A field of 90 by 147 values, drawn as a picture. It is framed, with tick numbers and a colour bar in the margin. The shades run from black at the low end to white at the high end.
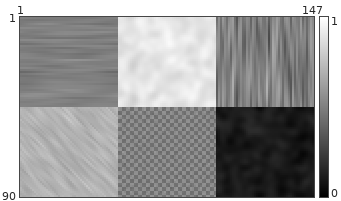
It is made of 2 by 3 panels. Panel 1,1: middling, streaked across, faint in contrast. Panel 1,2: very high, blotchy, faint in contrast. Panel 1,3: middling, streaked downward. Panel 2,1: high, slanting down to the right, faint in contrast. Panel 2,2: middling, checkered. Panel 2,3: very low, blotchy, faint in contrast.
